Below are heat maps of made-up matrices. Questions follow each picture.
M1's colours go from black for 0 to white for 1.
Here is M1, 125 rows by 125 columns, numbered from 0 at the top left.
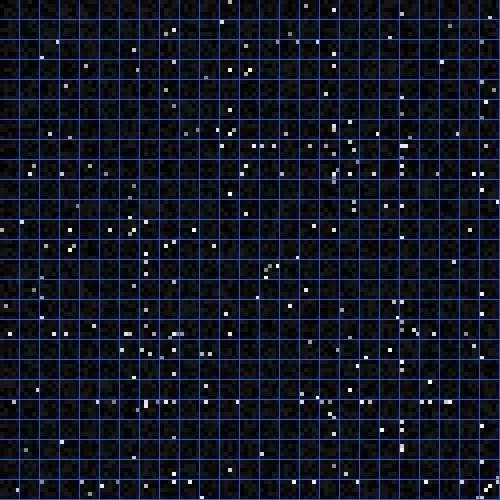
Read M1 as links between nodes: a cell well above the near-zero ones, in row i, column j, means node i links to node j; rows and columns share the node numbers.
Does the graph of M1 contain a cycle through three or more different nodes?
no
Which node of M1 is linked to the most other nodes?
node 100
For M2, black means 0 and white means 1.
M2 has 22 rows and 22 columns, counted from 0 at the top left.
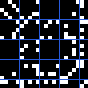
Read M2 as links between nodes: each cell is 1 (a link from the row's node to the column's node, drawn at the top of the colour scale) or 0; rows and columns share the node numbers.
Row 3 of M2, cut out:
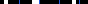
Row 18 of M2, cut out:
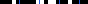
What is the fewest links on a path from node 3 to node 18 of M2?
1
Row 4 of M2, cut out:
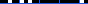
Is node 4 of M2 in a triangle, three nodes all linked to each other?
yes
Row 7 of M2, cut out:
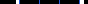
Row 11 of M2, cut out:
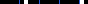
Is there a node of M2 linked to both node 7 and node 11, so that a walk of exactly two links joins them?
yes
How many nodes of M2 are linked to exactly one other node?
0
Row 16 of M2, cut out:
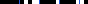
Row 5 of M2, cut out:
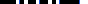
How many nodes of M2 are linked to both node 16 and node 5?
4
